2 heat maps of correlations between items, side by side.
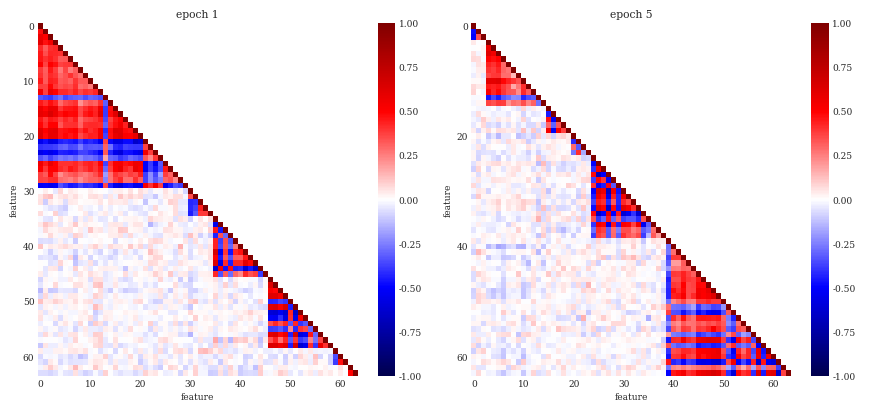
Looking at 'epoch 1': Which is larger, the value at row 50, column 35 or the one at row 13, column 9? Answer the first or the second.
the first
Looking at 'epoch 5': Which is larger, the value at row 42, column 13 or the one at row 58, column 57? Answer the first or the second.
the first
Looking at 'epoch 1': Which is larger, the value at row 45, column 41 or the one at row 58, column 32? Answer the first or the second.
the first
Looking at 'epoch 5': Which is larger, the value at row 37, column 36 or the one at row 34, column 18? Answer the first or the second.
the first
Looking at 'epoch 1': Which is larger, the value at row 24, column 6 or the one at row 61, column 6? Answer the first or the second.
the second
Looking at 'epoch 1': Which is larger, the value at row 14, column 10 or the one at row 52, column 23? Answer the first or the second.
the first
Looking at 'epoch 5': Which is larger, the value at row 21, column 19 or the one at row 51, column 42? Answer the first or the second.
the first
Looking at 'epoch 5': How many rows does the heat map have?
64
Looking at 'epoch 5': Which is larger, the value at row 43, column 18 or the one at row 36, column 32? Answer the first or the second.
the second
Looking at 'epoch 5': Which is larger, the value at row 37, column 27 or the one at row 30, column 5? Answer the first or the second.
the second
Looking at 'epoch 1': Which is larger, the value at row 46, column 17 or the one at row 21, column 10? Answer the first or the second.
the first
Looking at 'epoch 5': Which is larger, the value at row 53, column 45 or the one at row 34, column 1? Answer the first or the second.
the first
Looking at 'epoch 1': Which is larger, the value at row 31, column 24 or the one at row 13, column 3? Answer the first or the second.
the first
